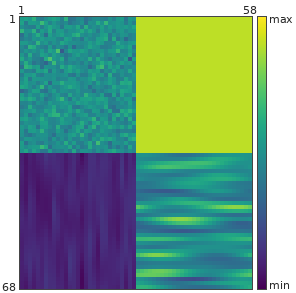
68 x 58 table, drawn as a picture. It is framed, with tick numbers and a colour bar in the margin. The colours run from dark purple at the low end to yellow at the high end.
It is made of 2 by 2 panels. Panel 1,1: middling, fine-grained. Panel 1,2: very high, flat. Panel 2,1: very low, streaked downward, faint in contrast. Panel 2,2: middling, streaked across, strong in contrast.
